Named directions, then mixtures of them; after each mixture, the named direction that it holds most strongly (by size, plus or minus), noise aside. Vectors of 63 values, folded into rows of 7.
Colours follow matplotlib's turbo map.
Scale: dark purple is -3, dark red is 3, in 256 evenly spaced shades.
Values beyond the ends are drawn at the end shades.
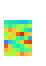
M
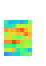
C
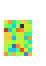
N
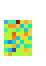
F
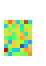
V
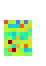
F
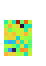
F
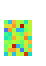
N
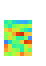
M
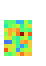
M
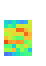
C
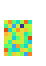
N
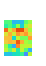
C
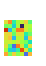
N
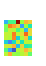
F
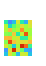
V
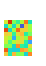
N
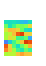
M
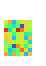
N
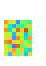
F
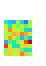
M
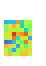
F
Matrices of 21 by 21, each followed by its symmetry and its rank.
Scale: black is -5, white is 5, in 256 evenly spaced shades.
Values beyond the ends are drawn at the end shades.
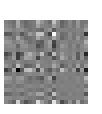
antisymmetric, rank two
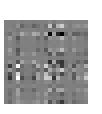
antisymmetric, rank two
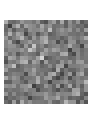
symmetric, full rank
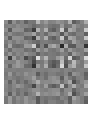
neither, rank two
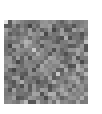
symmetric, full rank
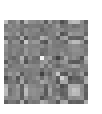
symmetric, rank three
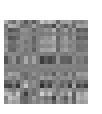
neither, rank two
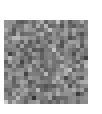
neither, full rank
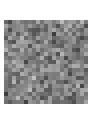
neither, full rank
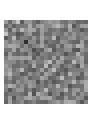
symmetric, full rank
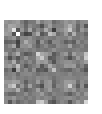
symmetric, rank three
